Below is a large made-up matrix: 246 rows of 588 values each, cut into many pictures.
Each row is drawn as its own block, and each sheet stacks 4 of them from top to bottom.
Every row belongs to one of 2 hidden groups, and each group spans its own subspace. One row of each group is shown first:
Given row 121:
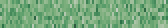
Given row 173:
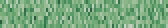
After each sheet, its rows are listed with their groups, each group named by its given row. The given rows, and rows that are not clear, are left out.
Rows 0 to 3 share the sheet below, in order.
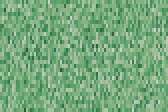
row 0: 121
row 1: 121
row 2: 121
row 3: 173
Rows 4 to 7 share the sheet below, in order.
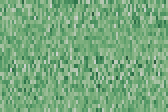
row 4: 121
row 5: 121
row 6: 121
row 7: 173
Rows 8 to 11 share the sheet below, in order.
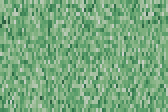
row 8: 173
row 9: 121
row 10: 173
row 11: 173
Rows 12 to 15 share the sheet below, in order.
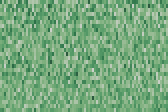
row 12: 121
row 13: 121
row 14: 121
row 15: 121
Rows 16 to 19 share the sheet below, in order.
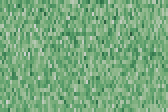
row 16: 121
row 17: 173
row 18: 173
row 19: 121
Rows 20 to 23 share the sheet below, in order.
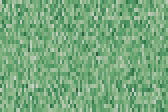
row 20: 173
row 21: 173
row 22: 173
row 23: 121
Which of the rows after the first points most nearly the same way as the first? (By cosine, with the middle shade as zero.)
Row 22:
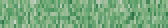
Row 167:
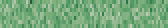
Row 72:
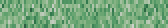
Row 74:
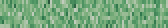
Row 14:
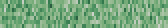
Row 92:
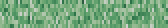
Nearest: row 92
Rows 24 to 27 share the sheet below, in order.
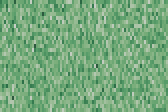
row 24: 173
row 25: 173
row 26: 173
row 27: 173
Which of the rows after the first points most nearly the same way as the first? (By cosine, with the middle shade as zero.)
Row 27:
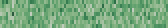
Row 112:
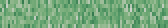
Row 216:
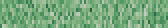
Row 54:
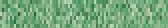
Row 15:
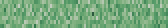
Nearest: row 54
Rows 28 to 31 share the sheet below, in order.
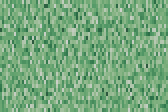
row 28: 121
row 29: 121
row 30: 173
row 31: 173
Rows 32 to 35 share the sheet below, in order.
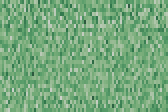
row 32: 121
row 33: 173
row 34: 173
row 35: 121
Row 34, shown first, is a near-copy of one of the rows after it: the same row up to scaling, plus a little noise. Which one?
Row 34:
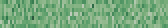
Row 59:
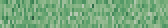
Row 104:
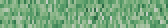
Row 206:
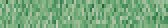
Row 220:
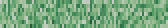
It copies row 59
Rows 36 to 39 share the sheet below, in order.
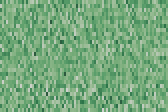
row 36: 121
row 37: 121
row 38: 121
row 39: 173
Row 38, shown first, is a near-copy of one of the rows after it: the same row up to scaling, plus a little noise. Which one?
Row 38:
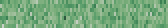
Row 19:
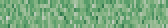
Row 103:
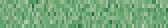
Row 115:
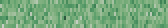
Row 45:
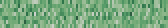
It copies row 115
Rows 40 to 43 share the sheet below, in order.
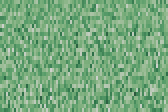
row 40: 121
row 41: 121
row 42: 173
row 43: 173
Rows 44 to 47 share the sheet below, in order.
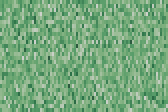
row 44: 173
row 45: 121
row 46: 121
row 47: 173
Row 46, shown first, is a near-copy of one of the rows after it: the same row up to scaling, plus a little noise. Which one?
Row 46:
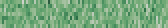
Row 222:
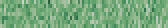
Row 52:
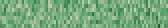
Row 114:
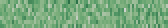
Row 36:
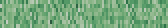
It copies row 222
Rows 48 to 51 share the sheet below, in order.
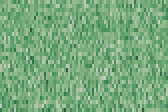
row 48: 121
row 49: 173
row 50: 173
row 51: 173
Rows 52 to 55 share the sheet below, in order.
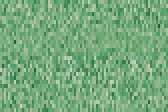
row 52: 121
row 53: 121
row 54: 173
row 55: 173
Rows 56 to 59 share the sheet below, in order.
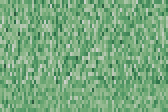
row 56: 173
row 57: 173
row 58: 121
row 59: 173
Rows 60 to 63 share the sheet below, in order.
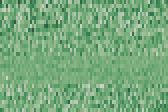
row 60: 173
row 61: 121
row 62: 173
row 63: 121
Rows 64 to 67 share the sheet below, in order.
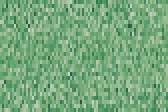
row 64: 173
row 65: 121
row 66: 121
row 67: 121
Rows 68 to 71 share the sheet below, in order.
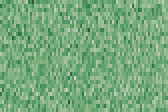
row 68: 121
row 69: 121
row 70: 121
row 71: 173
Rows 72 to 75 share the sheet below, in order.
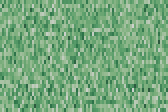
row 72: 173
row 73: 173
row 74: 121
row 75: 121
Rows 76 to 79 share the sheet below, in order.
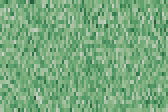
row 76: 173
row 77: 121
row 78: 173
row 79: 173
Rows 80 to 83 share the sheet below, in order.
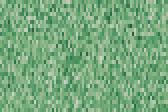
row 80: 173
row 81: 121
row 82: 121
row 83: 121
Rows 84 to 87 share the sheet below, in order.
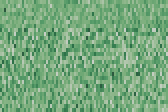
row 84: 121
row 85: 121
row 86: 173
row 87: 121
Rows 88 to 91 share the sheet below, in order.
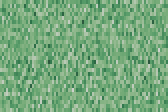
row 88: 173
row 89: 121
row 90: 121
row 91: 173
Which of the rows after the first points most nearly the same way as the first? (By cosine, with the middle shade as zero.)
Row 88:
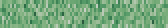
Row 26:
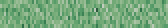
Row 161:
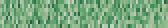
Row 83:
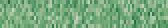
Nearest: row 161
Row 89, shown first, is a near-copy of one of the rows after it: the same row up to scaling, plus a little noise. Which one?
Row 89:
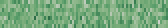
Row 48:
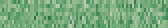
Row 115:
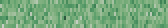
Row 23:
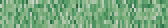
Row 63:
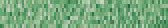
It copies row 48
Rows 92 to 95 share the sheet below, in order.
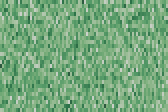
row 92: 173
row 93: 121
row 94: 173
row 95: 121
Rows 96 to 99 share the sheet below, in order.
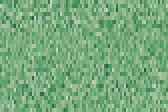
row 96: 121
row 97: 173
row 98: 173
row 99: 121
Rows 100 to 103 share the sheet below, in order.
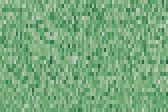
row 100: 173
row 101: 173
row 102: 121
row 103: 121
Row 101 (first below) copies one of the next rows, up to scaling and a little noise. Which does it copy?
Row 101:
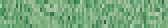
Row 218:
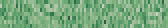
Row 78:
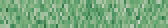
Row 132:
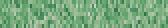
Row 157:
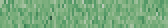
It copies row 218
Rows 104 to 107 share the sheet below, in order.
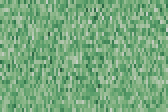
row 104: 173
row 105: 121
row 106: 121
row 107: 173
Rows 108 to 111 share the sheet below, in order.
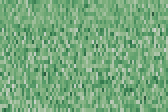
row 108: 121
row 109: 121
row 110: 121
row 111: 173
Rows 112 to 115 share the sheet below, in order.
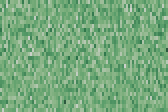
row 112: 121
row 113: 173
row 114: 121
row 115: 121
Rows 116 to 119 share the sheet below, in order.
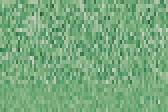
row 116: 173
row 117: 173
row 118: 173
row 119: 121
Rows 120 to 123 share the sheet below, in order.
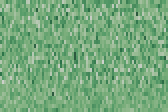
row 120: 173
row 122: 121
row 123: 173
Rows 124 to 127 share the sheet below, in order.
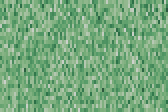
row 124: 173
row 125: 121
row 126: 173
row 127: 173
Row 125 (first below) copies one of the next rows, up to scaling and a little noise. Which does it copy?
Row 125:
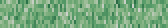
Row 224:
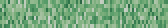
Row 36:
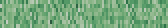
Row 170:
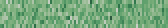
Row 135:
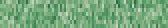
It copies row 135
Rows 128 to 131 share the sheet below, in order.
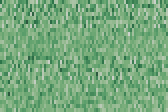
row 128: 121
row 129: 121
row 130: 121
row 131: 121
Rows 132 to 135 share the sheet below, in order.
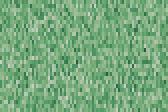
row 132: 173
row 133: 121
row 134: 121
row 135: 121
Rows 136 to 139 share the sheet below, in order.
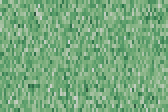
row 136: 173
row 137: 121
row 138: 121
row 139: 121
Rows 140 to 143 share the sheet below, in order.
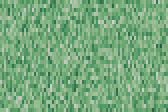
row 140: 121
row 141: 121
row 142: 121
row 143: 121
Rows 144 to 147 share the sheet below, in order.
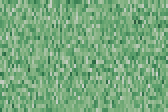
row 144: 121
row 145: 173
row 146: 121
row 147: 173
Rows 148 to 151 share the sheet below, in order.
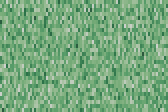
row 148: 173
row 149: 121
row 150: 173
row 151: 121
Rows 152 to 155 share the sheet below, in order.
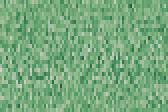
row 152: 121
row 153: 173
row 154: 173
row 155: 173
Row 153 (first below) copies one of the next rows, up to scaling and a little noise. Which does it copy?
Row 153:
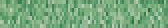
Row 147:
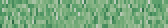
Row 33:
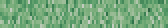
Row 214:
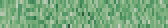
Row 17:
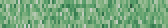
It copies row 33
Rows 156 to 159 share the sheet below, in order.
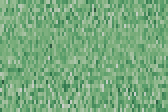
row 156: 173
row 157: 173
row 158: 121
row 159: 121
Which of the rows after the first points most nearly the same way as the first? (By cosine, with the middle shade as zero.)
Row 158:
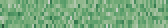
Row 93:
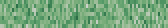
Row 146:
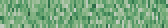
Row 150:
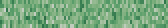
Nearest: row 150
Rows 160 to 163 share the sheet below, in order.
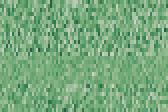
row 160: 121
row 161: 173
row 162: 173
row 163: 121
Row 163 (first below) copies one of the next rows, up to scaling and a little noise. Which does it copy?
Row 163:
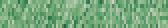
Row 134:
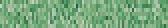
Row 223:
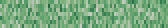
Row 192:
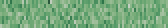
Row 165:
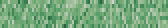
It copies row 165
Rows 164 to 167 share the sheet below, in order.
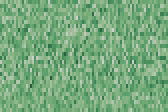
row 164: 121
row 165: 121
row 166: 121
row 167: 173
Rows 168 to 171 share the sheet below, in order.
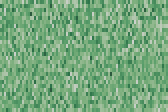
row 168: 121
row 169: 173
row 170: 121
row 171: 121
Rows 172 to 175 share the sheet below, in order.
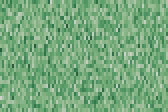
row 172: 121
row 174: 121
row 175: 173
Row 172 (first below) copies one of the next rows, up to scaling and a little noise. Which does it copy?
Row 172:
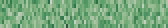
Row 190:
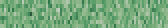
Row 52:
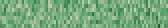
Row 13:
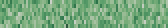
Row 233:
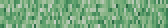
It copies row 13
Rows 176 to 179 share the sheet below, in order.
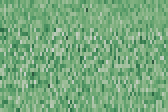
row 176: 173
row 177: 173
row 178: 173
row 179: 121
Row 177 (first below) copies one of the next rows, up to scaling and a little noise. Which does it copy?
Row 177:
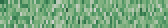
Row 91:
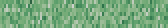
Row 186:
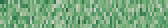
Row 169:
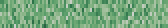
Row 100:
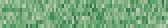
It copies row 186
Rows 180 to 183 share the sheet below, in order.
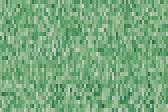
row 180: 173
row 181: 121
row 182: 173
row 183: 173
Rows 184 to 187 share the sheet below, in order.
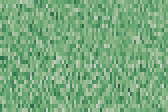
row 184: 173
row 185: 173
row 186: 173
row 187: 173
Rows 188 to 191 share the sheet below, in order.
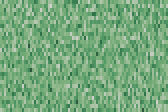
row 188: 121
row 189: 173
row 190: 121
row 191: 121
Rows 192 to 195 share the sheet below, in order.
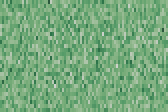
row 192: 121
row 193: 173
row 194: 121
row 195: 173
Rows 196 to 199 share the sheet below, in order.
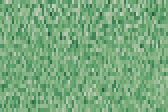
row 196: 173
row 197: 121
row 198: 121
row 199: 173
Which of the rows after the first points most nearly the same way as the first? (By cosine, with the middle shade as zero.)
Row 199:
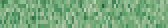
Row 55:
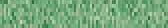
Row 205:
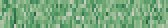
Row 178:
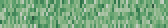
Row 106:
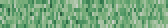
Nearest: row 178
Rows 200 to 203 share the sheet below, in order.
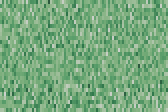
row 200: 121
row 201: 173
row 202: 173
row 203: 121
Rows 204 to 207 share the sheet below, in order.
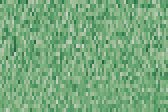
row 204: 121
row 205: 173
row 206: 173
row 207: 121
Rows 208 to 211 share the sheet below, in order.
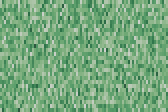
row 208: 173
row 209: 173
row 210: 121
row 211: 121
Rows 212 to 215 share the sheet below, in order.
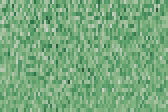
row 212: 173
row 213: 173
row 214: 173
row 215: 173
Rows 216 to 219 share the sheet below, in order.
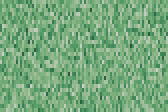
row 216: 173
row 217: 121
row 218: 173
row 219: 173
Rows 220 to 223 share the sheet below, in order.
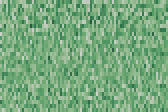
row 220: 173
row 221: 121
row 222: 121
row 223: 121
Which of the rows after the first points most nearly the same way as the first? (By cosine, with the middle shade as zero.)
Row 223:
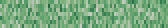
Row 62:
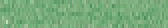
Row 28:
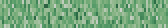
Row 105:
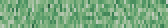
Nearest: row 105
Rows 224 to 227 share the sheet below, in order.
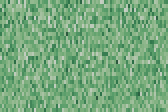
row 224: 121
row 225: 173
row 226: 121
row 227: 173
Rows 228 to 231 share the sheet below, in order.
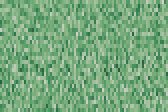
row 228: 173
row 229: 121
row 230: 173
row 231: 173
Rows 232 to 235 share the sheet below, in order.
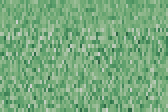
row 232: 121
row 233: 121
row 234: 173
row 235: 173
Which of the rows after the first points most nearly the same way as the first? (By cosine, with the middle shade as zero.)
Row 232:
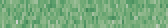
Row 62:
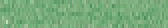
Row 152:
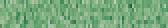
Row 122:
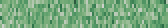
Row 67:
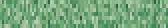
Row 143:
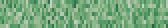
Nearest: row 152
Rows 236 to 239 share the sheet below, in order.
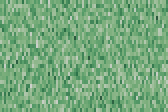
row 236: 121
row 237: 173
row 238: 121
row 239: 173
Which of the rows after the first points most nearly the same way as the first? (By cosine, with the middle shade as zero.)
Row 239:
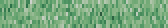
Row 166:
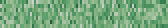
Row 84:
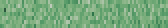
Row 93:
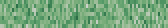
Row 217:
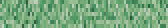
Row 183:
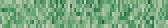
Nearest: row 84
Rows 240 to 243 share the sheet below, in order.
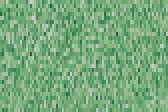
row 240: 173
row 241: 121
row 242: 121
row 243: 173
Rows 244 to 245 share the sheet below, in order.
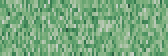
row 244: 121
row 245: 173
